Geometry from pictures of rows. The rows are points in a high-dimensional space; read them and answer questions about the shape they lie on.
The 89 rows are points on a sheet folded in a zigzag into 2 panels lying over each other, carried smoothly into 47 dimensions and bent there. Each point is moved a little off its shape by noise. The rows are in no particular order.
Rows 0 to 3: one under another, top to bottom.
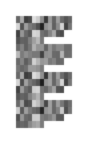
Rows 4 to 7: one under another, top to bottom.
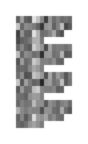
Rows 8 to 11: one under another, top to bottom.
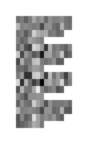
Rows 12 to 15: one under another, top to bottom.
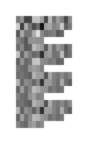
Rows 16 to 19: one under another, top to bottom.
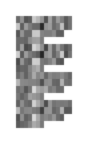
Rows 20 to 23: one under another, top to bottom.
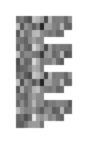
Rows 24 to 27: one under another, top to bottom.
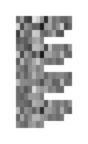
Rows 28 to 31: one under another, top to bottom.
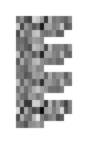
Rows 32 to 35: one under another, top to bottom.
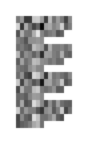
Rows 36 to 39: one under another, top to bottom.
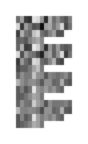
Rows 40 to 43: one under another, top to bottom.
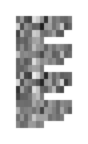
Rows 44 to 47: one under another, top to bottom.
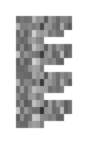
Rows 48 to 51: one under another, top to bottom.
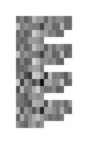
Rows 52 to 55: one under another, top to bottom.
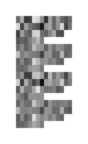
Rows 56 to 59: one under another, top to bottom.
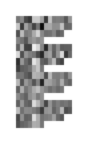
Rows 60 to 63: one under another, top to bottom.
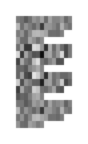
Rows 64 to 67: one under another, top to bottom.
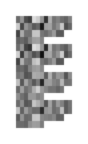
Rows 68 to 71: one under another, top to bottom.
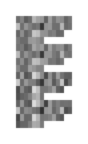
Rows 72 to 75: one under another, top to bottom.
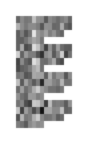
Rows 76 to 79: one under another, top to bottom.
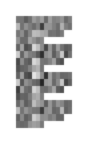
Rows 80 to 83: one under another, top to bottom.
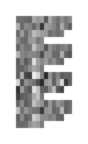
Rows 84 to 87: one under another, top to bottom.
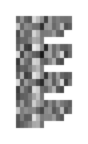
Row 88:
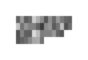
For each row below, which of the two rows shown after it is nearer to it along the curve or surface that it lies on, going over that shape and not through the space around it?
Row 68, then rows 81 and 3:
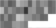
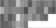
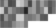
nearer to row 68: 3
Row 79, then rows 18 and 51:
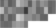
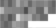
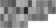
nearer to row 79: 18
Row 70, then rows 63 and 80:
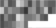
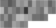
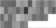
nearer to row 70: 63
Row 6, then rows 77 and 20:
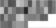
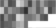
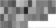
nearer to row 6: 77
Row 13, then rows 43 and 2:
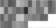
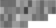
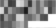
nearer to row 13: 2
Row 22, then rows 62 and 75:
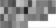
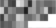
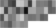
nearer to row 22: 75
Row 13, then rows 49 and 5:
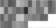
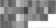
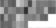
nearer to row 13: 49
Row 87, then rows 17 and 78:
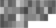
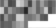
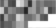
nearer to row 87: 17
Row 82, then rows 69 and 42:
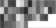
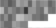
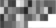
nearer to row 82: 42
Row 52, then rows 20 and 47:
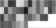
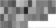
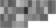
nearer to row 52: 47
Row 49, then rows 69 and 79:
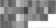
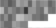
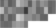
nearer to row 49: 79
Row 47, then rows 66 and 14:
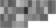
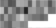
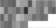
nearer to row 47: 66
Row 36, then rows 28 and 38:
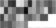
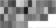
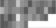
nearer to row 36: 28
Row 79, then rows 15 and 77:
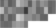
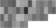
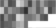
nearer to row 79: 77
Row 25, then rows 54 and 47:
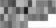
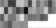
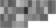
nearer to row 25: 54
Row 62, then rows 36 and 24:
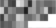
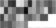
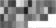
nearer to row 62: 24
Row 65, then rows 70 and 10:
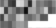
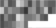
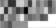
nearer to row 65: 10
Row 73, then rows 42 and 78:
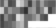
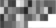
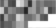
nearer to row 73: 42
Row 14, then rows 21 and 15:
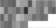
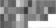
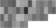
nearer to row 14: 15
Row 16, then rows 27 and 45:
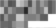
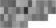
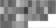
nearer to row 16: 45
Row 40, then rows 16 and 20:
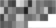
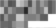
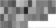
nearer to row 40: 20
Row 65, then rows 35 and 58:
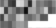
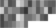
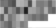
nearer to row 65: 58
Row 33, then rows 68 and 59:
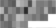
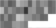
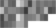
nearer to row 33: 59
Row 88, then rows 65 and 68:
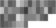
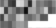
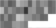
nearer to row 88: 68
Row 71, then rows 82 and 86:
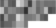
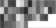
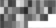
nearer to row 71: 82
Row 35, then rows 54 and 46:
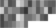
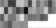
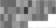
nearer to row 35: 54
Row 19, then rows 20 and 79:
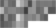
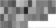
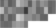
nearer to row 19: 20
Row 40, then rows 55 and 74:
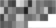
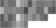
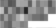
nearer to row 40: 55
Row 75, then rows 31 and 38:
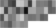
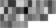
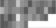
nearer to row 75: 31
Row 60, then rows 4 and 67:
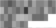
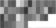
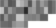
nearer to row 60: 67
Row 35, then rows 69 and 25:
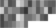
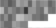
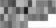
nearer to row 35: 69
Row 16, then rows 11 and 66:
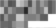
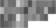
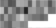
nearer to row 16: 66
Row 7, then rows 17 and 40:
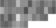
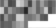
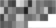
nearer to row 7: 40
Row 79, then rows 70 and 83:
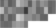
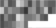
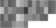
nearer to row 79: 83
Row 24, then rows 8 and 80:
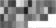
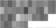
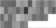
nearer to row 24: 80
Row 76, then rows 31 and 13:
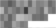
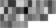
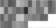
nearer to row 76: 13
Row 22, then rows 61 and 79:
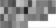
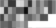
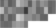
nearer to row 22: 61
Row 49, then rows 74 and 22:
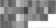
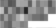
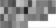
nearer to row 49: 74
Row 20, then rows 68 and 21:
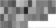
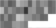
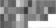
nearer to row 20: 21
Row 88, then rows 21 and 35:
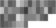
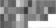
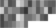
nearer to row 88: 35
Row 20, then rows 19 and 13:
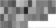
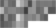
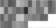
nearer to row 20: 19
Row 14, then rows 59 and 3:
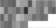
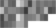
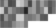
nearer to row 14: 59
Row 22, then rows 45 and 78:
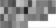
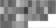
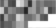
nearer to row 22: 78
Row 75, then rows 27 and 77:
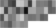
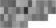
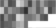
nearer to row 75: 27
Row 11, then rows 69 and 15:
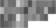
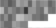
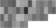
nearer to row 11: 15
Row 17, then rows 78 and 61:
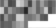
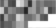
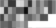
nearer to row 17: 61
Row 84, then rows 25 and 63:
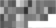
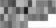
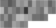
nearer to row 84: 25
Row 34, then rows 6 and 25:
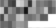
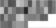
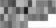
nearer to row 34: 25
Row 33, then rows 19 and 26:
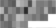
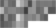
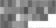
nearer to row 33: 19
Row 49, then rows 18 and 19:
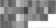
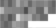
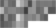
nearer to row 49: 18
